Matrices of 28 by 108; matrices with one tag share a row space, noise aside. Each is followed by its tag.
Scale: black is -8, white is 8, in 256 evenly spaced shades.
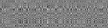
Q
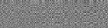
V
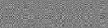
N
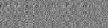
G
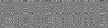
N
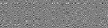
G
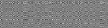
N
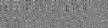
G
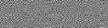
N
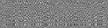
Q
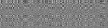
N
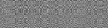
Q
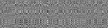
Q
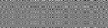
V
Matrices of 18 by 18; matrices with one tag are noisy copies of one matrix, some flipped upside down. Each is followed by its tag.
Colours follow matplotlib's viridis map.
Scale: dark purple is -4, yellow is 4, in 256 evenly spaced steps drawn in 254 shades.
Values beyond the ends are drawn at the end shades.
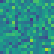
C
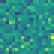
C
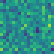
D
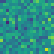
C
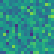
C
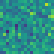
C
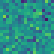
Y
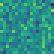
D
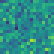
C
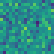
D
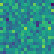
D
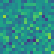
Y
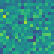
Y
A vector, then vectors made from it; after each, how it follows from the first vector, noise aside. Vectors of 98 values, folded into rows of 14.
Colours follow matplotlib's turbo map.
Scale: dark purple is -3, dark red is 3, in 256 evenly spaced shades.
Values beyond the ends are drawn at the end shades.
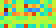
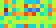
copied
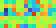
sign-scrambled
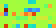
partly zeroed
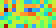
copied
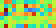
copied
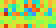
sign-scrambled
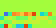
partly zeroed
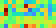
sign-scrambled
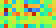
copied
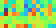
sign-scrambled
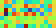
copied
